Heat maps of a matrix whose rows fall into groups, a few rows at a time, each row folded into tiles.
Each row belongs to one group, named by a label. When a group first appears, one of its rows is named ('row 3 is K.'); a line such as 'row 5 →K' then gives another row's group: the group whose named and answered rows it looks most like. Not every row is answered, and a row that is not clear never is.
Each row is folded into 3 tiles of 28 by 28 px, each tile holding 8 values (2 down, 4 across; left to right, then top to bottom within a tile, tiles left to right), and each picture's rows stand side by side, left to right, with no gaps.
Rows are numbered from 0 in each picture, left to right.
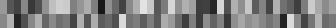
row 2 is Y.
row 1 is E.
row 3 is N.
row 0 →E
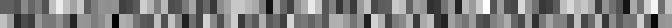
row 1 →N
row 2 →N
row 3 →E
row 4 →N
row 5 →E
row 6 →N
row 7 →E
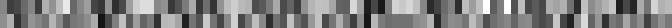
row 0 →E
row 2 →N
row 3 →N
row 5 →E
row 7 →Y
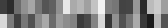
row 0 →N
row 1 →Y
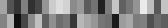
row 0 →E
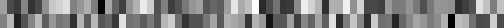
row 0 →E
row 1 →E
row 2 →N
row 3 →E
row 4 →Y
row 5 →N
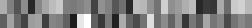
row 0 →E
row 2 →Y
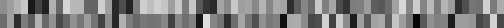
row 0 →Y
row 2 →Y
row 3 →Y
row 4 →N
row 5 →Y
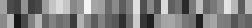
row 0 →E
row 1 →Y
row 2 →N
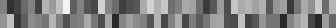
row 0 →E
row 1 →N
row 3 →Y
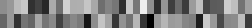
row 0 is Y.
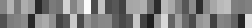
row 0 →Y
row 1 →E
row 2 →E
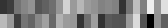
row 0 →N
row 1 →Y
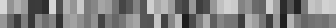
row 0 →Y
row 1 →Y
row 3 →N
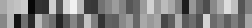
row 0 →Y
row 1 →N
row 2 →E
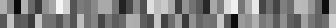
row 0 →E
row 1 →Y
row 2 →E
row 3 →E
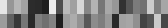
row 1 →Y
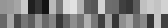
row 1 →N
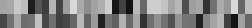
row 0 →Y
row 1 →Y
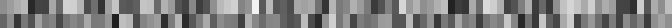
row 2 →E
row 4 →Y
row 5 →Y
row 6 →N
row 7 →Y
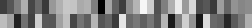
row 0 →N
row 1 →E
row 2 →Y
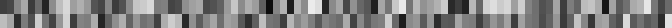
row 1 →E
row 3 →E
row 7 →E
